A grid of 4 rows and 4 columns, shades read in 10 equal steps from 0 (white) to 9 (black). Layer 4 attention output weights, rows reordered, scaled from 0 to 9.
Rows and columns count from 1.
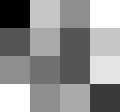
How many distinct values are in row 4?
4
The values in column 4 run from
0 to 7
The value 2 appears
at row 1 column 2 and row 2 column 4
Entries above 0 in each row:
3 4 4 3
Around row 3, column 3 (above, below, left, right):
6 3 5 1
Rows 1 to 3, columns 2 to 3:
2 4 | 3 6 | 5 6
